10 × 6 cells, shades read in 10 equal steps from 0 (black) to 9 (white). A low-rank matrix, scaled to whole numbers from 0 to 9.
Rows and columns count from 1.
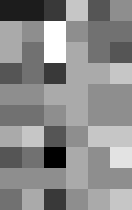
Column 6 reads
5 4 3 7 5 5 7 8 5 7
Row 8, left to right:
3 4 0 6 5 8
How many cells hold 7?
6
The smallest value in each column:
1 1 0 5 3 3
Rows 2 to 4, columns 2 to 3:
5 9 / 4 9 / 4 2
